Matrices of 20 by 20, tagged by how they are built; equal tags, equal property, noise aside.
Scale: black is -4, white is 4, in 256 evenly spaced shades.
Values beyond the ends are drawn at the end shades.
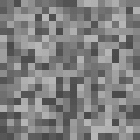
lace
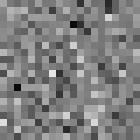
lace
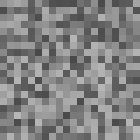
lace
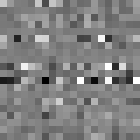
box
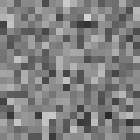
lace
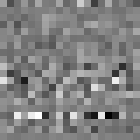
box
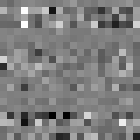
box
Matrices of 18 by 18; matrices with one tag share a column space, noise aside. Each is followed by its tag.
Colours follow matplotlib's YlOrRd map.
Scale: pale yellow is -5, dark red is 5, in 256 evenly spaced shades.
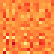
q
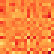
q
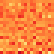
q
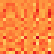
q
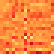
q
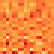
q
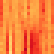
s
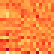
q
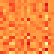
q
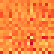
q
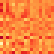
q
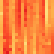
s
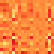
q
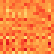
q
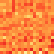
q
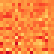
q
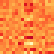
q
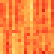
s
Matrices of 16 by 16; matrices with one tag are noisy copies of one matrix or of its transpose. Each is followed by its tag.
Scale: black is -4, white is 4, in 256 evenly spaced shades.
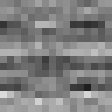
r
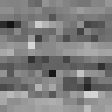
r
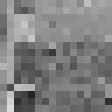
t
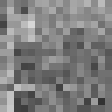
t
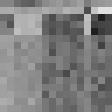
t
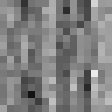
r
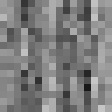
r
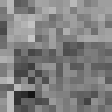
t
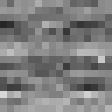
r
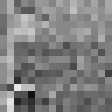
t
